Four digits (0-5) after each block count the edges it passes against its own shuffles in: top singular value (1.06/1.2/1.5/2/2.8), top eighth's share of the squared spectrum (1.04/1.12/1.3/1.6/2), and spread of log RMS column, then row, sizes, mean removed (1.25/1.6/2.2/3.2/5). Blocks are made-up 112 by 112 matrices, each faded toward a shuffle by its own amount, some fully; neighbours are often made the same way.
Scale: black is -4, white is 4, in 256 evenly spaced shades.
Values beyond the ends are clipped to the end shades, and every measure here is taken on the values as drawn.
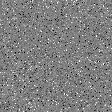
2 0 0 0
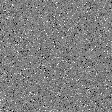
2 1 0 0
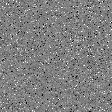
3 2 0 0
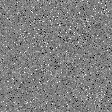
2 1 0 0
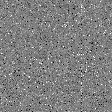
3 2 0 0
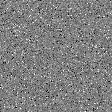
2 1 0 0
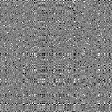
5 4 3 3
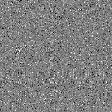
4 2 1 1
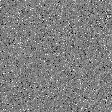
2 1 0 0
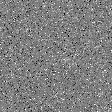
0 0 0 0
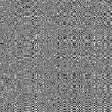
5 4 3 3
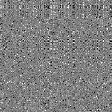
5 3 2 2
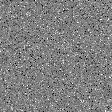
1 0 0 0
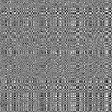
5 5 4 4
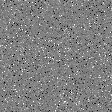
2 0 0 0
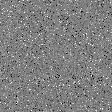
0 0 0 0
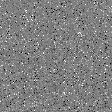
3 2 1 0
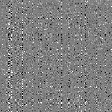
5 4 3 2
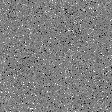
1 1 0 0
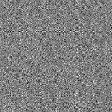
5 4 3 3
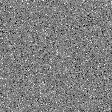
0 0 0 0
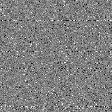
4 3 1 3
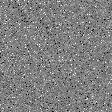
1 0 0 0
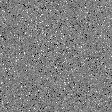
0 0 0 0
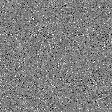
3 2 0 1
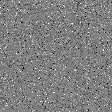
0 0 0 0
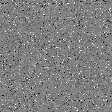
3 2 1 1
